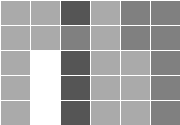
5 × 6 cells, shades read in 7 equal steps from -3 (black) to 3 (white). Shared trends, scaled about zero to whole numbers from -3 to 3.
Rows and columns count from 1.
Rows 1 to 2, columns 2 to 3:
1 -1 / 1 0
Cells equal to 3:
3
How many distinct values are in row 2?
2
